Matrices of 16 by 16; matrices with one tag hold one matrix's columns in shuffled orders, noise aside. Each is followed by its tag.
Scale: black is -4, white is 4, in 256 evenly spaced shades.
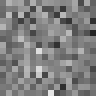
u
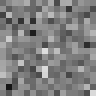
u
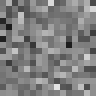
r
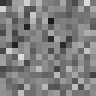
r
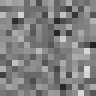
u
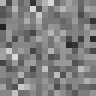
r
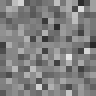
r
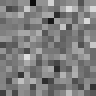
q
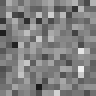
u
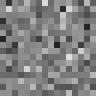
r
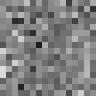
u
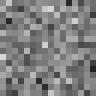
q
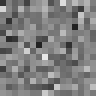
r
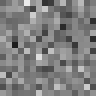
r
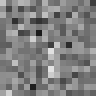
u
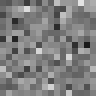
r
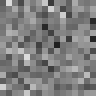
r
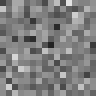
r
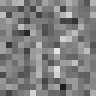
u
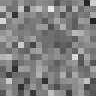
q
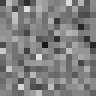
r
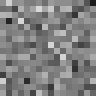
q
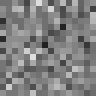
r
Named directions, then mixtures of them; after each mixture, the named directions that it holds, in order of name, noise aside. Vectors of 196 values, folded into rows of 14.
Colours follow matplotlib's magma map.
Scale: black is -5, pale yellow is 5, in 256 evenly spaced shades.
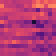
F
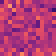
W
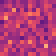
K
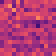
F, K, W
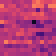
F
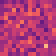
K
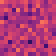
K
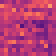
F, K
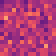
K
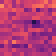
F, W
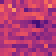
F, K, W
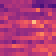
F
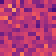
K, W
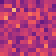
K, W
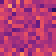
W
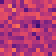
F, K, W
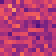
F, K, W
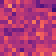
F, W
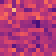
F, K, W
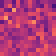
F, K, W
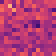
F, W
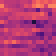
F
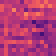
F, K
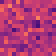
F, W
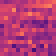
F, K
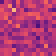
F, K, W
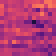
F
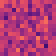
K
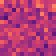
F, K, W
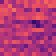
F, W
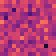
K
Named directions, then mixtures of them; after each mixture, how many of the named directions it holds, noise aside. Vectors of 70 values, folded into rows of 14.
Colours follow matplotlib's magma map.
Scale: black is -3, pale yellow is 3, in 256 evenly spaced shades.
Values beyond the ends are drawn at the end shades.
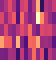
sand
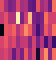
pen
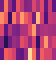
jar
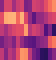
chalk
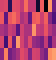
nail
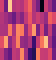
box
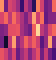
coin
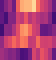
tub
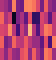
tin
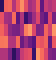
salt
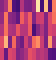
two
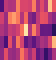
three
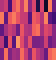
one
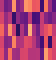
one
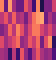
three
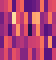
one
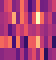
two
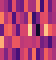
three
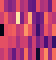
one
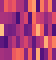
two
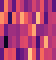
one
